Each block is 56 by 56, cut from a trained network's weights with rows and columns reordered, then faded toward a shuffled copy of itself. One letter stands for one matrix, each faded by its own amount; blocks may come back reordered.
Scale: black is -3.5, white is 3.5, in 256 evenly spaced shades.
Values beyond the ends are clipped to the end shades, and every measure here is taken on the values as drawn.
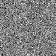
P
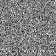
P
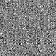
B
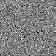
B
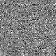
B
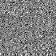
B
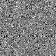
P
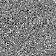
P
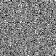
P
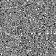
P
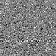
B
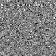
B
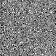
P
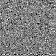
P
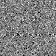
P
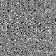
B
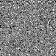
P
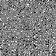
B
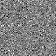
B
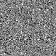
P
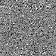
P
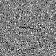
B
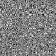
B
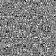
B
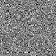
B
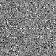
P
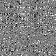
B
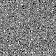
P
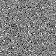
B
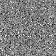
P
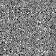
P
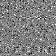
B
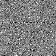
P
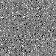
B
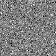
P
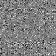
B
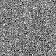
P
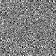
B
